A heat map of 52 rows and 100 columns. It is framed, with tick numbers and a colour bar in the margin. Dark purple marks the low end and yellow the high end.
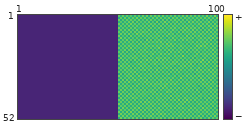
The table splits into one row of 2 panels. Panel 1,1: very low, flat. Panel 1,2: high, checkered.
